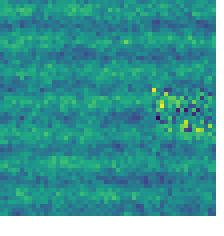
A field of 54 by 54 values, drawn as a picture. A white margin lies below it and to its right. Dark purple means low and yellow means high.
On average the colour sits 50% of the way up the scale. Horizontal stripes repeat 7 times down the table. An odd patch, rougher than its surroundings, sits in the middle right. The middle right is the roughest part. There is no overall slope.
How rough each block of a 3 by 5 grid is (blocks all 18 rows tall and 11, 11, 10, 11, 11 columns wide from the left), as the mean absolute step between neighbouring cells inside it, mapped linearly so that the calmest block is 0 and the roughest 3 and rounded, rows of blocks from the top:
0 0 0 0 0 / 0 0 0 1 3 / 0 0 0 0 0
